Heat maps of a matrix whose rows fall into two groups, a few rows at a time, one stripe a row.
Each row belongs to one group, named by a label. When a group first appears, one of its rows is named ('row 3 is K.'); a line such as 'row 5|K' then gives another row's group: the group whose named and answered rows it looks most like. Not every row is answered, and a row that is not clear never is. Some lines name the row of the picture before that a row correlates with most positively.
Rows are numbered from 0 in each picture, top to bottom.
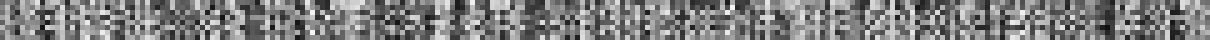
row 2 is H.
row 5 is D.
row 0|D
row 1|D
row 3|D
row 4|H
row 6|H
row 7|H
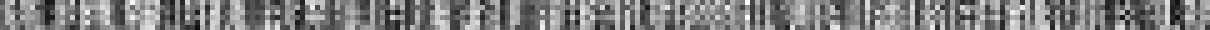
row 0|H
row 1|H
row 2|H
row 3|H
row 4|H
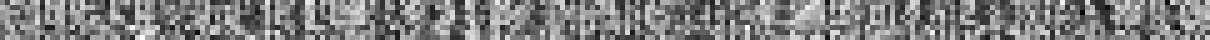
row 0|D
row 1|D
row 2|D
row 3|D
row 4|D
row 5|H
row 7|D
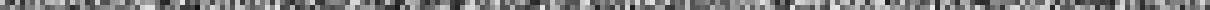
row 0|D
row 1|H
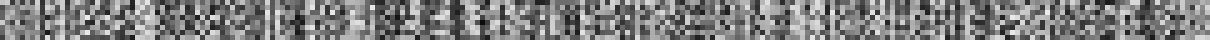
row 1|D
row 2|D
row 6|H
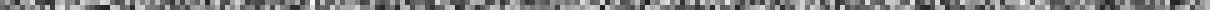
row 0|H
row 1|D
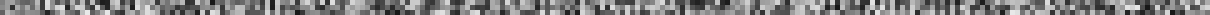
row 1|D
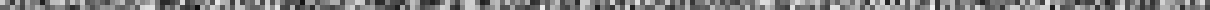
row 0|D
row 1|H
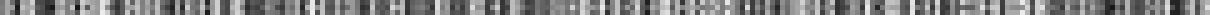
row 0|H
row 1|H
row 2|H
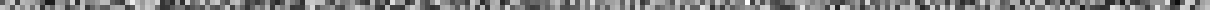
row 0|H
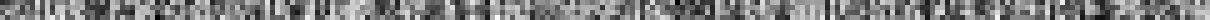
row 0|D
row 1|D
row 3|D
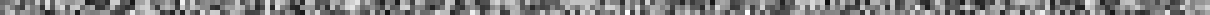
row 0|D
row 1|D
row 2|H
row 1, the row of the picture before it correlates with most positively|2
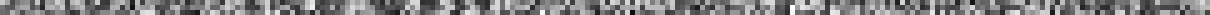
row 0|D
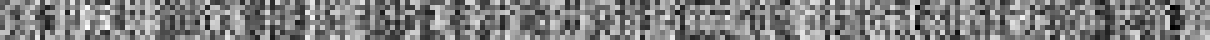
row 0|D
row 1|H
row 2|D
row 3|H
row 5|H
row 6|D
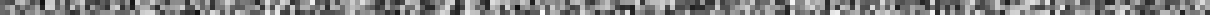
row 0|D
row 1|D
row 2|H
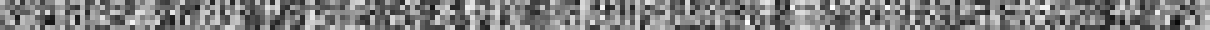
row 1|H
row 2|D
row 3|H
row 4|H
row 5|D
